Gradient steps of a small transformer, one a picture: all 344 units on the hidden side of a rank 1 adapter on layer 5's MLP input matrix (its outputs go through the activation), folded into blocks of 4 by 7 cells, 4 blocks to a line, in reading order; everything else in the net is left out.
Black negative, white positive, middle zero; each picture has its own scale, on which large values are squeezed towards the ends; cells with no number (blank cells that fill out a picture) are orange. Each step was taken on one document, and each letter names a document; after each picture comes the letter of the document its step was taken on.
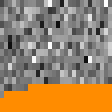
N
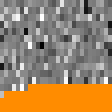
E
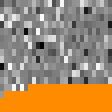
E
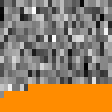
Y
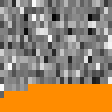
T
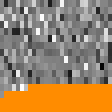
E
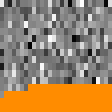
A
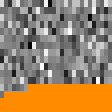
A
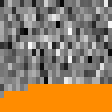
N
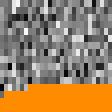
T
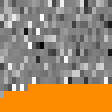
E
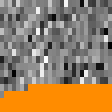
A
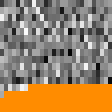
T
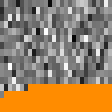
A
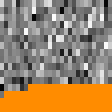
Y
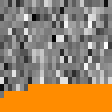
Y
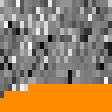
E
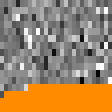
T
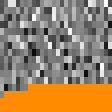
N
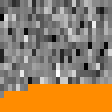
Y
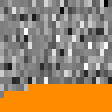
Y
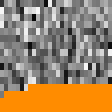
T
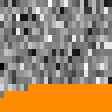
T
